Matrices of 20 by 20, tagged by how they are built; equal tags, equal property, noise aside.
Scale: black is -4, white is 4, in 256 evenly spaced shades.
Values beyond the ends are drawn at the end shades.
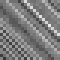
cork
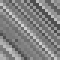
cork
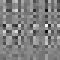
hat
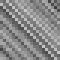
cork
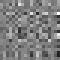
hat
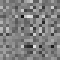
hat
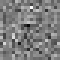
hat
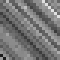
cork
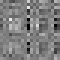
hat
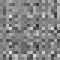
hat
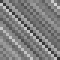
cork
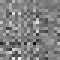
hat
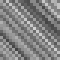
cork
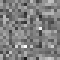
hat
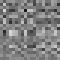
hat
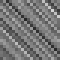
cork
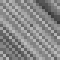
cork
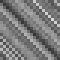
cork
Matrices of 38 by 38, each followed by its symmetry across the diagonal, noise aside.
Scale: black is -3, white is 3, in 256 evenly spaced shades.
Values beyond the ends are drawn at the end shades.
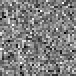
neither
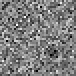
symmetric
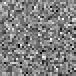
neither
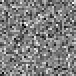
antisymmetric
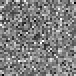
symmetric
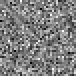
antisymmetric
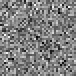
symmetric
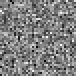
antisymmetric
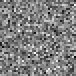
neither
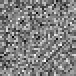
symmetric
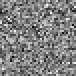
neither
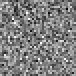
neither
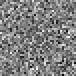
symmetric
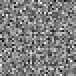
antisymmetric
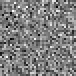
antisymmetric
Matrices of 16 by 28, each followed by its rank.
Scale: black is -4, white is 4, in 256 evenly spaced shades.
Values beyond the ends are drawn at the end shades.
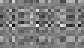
two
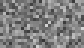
full rank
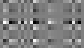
one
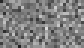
full rank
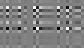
one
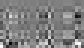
two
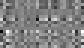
two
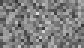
full rank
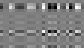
one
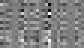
two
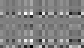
one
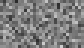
full rank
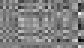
two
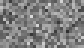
full rank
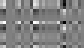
one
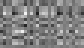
two
